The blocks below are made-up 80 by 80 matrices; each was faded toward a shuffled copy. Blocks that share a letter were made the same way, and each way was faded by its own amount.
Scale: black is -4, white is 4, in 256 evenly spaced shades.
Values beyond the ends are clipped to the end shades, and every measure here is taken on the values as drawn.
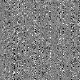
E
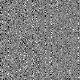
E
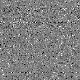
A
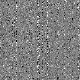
E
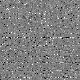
A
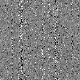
E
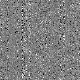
E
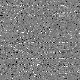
A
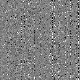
E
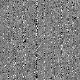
E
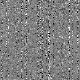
E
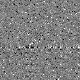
A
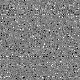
A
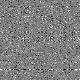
A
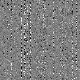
E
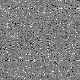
A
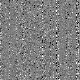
E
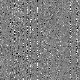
E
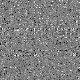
A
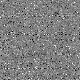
A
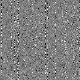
E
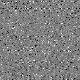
A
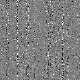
E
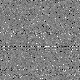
A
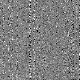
E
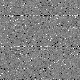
A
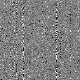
E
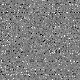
A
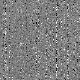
E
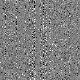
E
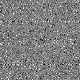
A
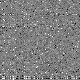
A
